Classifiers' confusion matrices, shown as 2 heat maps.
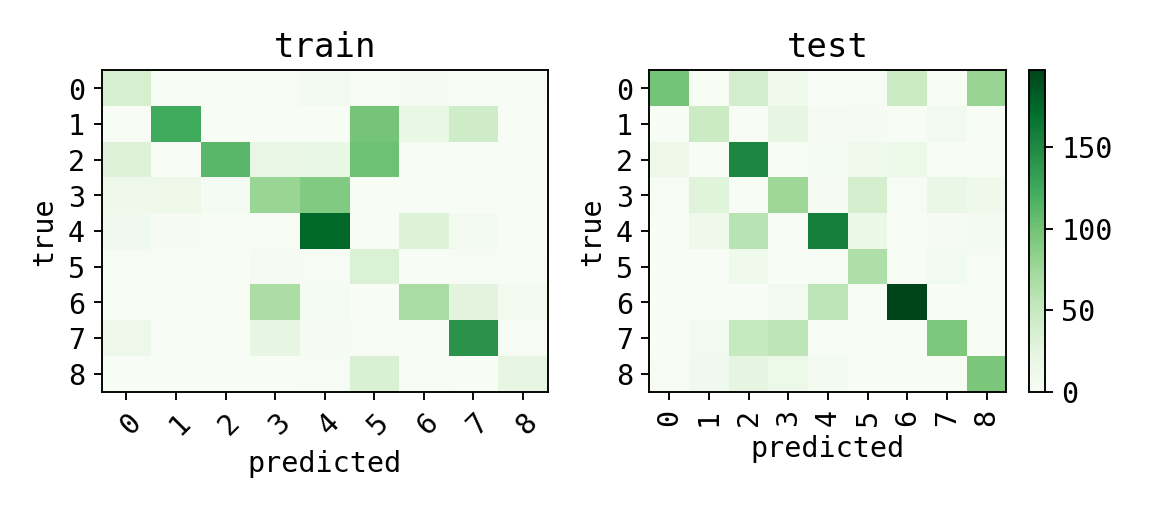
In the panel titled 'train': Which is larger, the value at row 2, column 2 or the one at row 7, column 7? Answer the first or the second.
the second
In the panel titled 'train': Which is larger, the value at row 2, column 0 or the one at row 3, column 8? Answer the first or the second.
the first
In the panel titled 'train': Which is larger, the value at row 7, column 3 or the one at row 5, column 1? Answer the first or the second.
the first
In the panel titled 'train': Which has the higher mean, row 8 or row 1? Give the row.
1
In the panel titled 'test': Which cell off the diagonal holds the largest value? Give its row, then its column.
0, 8
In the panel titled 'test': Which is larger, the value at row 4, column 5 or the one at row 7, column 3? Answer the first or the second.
the second
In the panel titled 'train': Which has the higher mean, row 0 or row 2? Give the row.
2
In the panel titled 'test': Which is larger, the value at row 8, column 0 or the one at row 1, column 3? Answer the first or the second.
the second
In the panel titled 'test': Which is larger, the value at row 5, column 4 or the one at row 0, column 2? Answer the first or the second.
the second
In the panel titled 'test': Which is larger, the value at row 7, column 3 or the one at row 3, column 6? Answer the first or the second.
the first
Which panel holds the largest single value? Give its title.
test
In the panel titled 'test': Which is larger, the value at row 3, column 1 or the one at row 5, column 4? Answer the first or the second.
the first
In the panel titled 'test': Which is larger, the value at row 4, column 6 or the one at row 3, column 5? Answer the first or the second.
the second
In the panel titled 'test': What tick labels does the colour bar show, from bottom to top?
0, 50, 100, 150
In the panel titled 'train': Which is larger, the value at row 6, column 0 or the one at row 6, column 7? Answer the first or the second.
the second
